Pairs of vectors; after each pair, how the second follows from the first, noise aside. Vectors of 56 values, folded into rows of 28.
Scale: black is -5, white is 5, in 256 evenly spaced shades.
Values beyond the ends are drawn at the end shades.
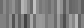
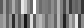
scaled up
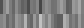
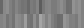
shrunk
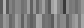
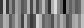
scaled up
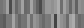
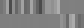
partly zeroed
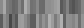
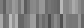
negated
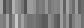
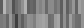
negated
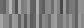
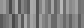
negated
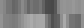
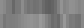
shrunk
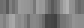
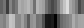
scaled up
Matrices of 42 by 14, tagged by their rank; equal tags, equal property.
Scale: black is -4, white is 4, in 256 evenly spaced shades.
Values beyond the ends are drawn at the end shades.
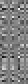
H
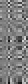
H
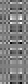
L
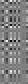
L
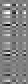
L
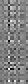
H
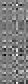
H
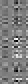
H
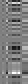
L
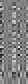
H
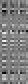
H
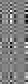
L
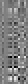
H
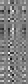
H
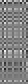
L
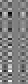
L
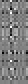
H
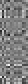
H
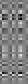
L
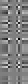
L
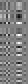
L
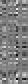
H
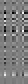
L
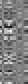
H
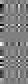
L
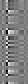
L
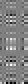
L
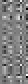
H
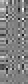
H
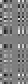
L
